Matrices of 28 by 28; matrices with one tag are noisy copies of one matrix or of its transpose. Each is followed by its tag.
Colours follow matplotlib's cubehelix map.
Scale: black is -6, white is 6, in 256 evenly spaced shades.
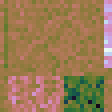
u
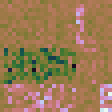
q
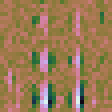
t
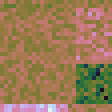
u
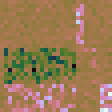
q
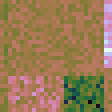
u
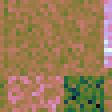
u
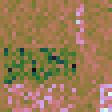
q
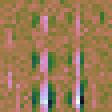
t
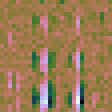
t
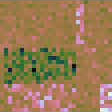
q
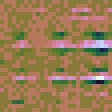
t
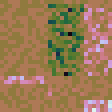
q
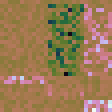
q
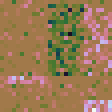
q
